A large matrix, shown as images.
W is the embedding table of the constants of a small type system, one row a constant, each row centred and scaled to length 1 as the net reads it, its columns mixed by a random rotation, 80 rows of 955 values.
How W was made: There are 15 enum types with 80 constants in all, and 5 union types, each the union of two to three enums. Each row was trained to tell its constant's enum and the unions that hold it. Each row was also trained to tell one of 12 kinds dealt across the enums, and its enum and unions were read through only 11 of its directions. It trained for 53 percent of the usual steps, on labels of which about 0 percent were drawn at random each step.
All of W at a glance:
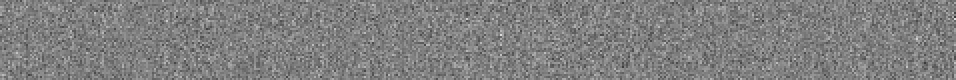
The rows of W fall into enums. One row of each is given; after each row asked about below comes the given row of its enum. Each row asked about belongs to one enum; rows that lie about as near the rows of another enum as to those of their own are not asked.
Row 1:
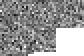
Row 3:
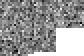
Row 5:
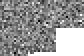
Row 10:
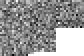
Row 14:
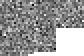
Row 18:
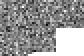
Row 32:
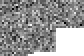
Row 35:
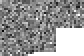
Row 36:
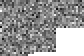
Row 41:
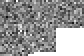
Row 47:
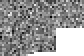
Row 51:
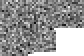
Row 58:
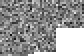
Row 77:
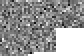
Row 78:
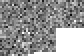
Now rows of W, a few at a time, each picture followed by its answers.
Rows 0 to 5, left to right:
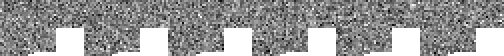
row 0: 36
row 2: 51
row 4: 32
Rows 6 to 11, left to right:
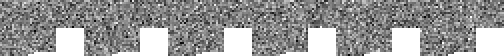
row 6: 10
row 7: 51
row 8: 58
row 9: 41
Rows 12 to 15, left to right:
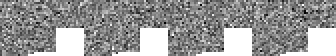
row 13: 58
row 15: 3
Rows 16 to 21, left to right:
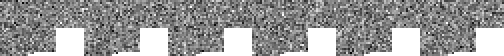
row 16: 5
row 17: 58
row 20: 14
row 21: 14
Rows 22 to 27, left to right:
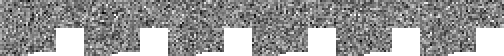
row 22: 35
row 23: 51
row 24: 47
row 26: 32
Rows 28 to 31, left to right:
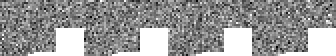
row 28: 5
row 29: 41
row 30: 35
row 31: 77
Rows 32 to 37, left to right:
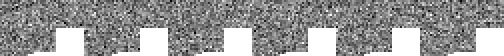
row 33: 35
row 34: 5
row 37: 5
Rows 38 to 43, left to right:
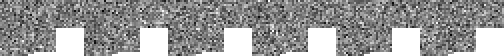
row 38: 1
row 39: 77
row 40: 32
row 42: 35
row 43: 18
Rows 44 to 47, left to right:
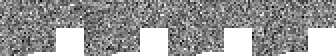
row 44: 3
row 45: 77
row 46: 1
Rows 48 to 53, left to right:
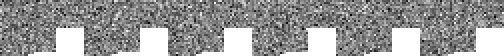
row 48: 36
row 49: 32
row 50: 32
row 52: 5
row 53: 3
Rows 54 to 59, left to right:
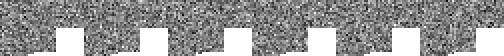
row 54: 47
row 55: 77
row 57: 14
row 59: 58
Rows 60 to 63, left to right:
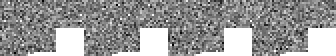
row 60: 5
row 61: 14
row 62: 77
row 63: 3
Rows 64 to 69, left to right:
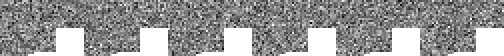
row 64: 3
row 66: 51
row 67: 77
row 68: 41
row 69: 18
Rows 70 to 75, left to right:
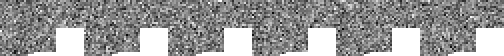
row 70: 47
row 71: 18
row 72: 58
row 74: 41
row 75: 10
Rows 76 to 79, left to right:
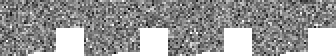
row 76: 32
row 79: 1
